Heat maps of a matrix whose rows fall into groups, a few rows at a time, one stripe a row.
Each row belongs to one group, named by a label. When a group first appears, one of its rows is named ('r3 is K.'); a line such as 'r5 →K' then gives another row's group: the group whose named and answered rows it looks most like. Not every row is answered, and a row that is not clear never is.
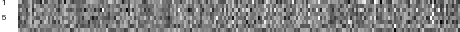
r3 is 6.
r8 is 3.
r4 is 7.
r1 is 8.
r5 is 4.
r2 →7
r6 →7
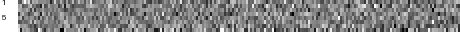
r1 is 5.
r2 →8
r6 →7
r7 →3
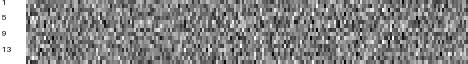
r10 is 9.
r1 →3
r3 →8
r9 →3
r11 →8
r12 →5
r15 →5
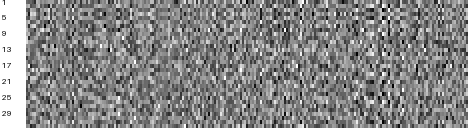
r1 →4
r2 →8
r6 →8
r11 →3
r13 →6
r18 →5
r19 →8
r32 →4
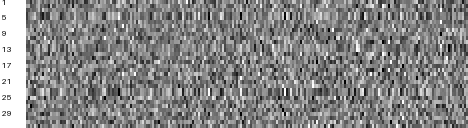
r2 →8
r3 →7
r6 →7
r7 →9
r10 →9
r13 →7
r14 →8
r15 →6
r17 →3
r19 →6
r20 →5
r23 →5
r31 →3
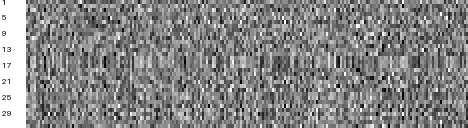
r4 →7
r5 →6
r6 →5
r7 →7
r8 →4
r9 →8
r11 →3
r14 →6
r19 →9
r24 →3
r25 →3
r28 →3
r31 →7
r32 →8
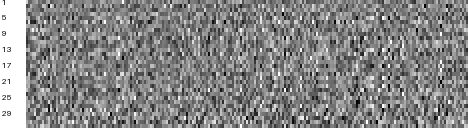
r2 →4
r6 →9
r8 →5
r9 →7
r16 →7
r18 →7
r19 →9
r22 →8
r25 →6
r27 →8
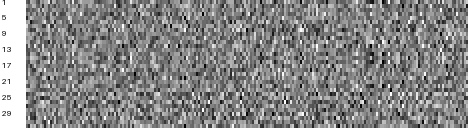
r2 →3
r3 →7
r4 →3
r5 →4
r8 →4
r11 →8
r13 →7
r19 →6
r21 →3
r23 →3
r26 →5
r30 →9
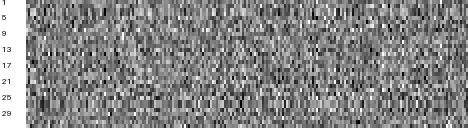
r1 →7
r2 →8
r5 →6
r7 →8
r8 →3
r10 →9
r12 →7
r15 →7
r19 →3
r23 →8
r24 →9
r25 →3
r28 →3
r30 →6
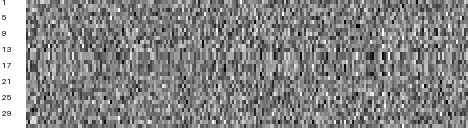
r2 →3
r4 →6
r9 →4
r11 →3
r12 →4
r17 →9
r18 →9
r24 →8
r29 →7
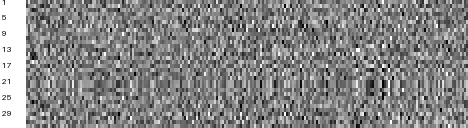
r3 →5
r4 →3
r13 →7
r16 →5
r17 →8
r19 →6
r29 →5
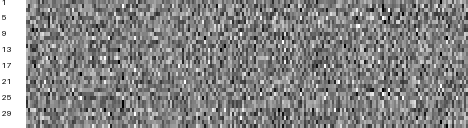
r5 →8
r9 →5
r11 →6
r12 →9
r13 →5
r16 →5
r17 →6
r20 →4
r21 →9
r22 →7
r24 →8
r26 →4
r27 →4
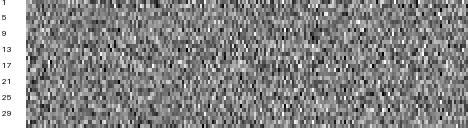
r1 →6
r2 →3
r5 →7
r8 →5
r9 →9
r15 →9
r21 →5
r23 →9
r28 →8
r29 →6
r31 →9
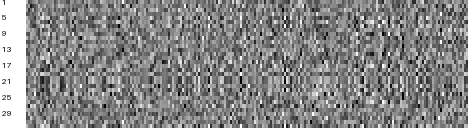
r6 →8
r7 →5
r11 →7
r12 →3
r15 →5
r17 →8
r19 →5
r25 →3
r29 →6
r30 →4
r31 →9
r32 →5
